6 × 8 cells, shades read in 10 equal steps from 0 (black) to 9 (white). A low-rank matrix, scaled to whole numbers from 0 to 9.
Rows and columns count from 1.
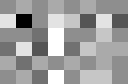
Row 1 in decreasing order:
6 6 6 5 5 5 5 5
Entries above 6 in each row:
0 4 2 3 0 3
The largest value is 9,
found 3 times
